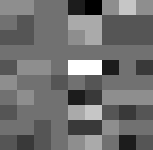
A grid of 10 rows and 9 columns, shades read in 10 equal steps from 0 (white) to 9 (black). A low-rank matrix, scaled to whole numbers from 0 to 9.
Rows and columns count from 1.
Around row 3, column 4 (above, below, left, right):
5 5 5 4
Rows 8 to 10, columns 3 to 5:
5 5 3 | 6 5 7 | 6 5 4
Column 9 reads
4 6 6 5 7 5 4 6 5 6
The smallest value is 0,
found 2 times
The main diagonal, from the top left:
4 6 5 5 0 6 4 7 5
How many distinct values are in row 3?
4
